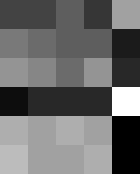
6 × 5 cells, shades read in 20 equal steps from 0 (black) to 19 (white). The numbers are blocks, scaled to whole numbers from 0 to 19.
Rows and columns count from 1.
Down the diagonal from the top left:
5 8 8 3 0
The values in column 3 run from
3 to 13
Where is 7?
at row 1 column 3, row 2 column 3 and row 2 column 4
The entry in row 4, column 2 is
3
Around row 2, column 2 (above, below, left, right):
5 10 9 7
